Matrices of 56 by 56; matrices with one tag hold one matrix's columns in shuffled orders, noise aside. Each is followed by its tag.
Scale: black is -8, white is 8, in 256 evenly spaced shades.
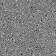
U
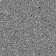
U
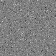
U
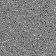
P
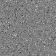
P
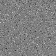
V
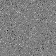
V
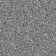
P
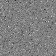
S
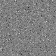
U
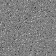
U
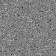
U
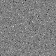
S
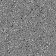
P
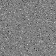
V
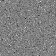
P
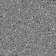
S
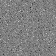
U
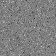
P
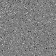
V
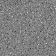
V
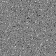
P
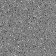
P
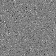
U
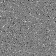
S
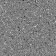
S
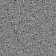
S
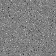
U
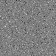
S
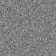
P
